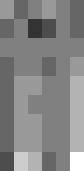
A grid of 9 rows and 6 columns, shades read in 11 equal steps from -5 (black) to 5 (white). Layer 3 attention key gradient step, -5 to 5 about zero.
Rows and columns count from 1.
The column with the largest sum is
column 6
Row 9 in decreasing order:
5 3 2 0 -1 -2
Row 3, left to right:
0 0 0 0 0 0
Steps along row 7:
up same down same up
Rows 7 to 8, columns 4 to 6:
0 0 2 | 0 0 2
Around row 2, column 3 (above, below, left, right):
0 0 0 -2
